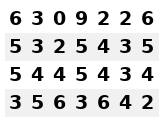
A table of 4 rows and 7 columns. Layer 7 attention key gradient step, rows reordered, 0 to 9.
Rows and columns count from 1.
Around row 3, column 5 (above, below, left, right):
4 6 5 3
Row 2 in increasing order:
2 3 3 4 5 5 5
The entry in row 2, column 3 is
2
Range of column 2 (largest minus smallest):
2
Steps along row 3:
down same up down down up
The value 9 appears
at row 1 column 4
